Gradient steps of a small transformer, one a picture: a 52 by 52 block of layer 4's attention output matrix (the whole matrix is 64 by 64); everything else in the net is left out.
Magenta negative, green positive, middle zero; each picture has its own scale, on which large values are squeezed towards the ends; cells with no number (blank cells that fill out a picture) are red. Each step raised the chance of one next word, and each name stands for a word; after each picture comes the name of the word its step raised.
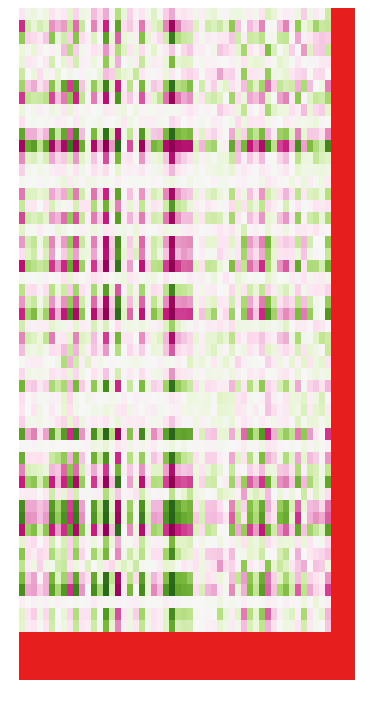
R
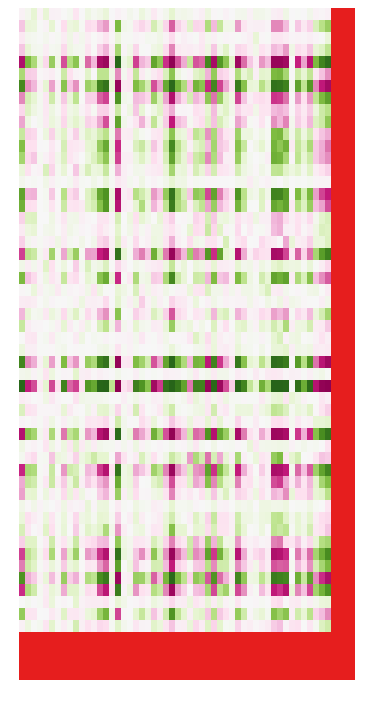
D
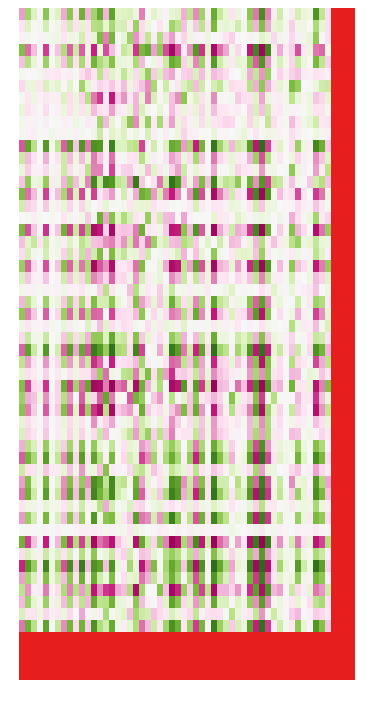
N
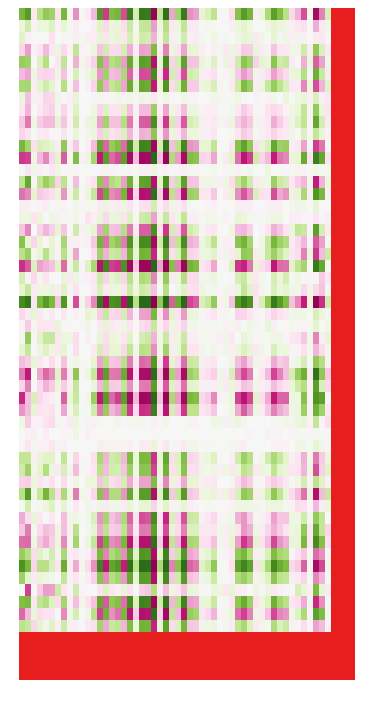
N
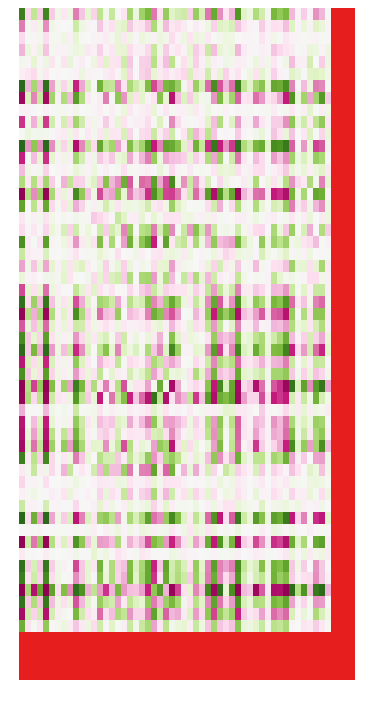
N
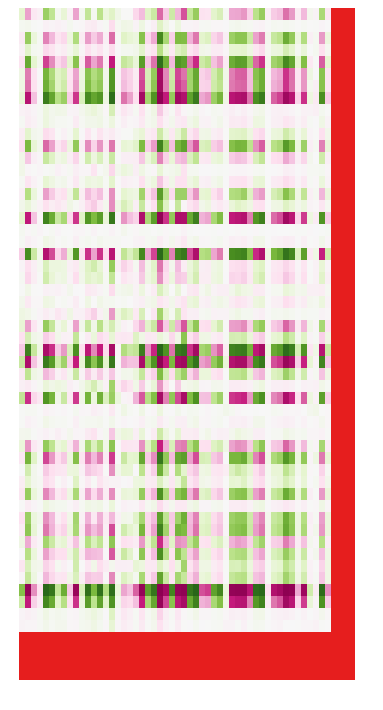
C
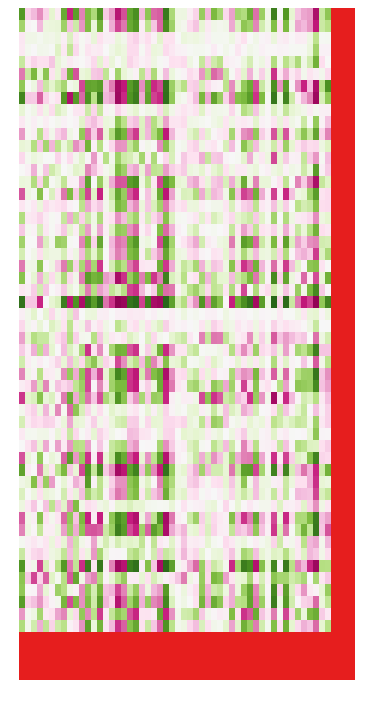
C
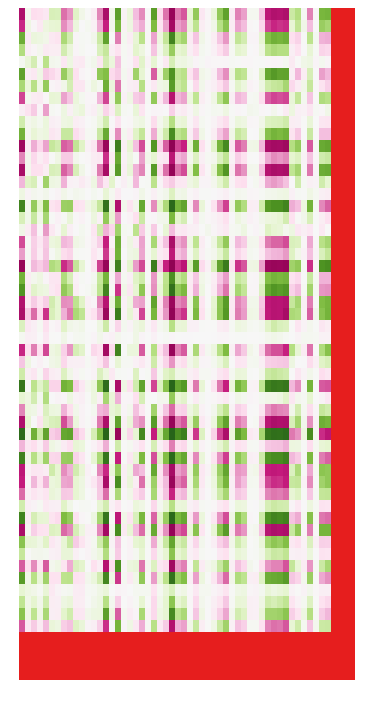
R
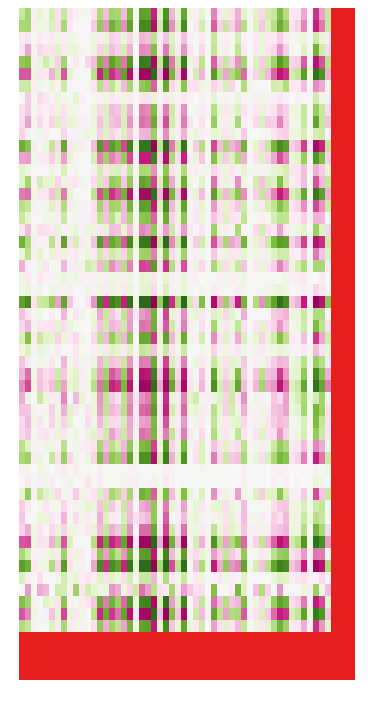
N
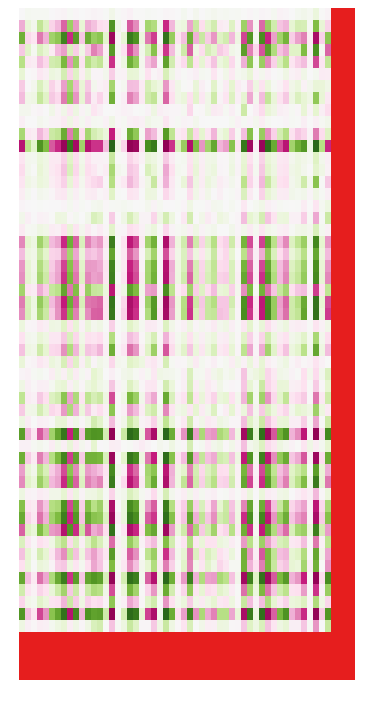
R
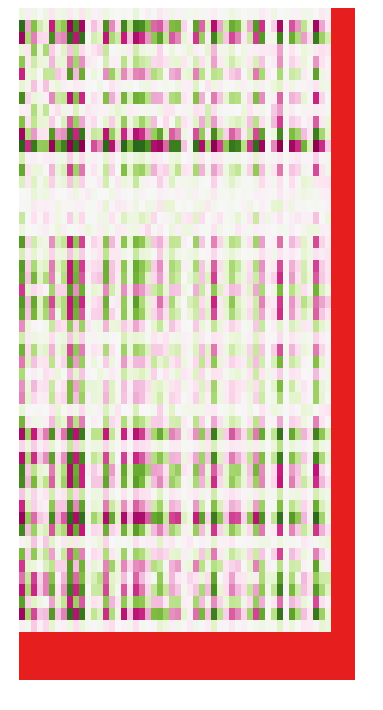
R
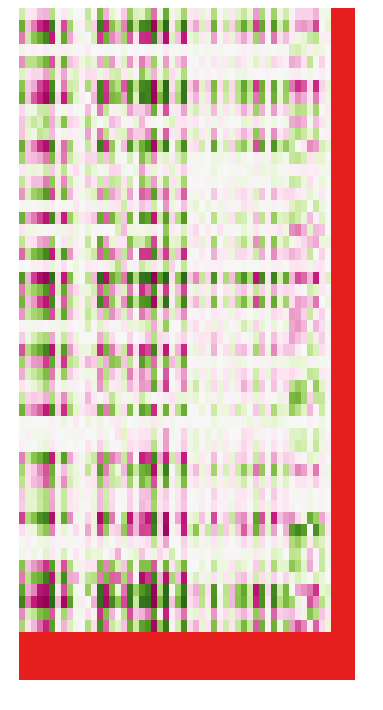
C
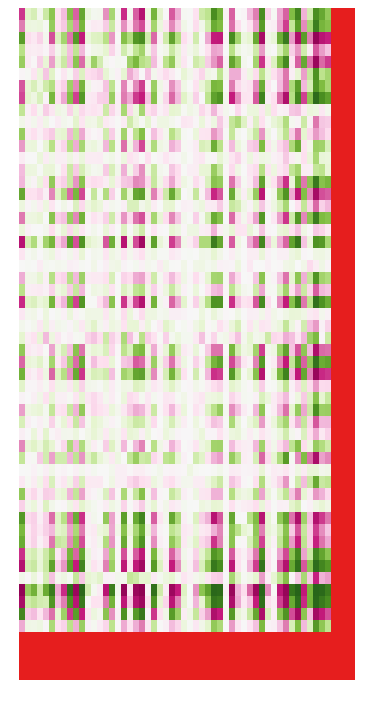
C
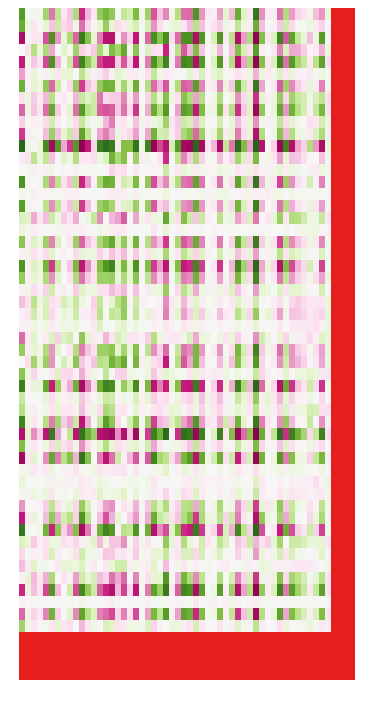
R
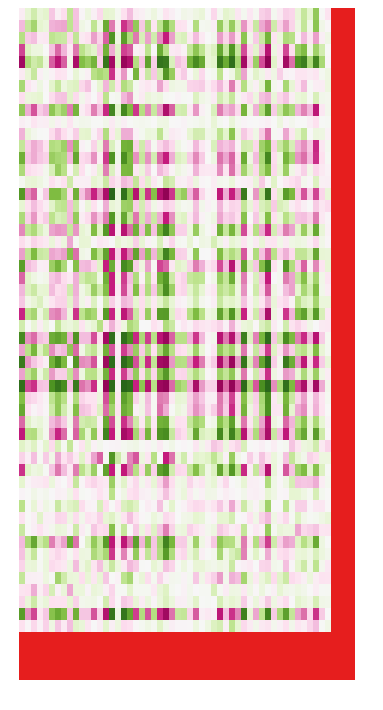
D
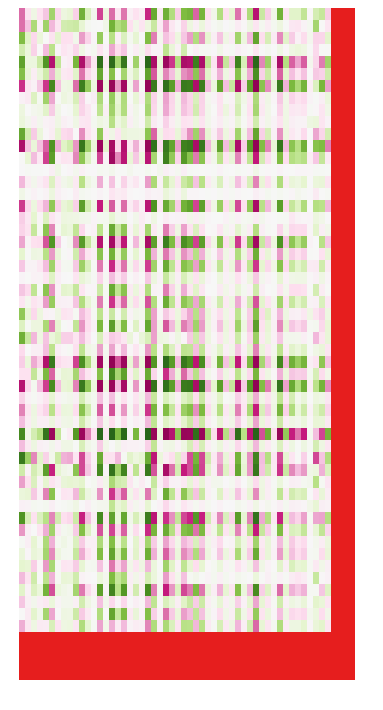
D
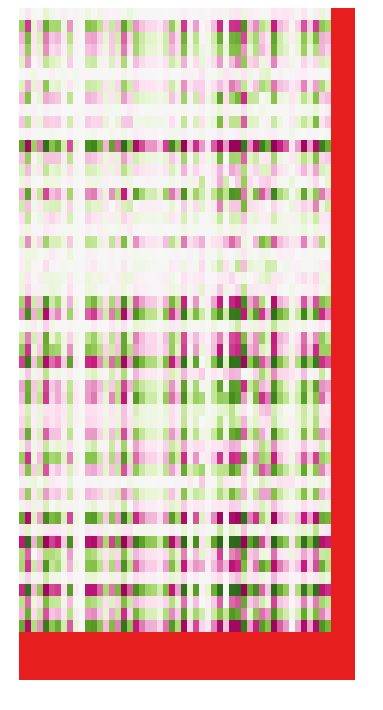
N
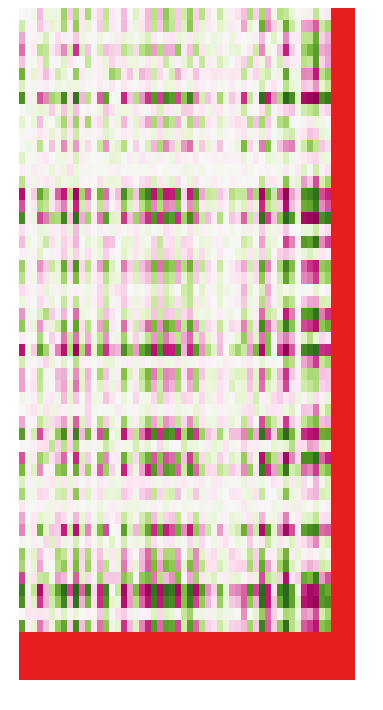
C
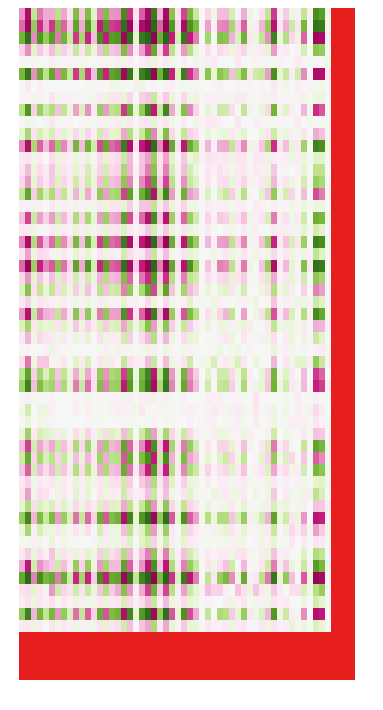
R
